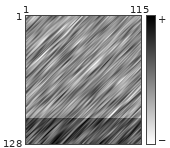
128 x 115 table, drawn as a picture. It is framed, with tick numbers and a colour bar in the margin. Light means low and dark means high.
Average level on the scale: 50%. Grain: diagonal, up to the right. Seam: horizontal, 80% of the way down, the bottom part higher.
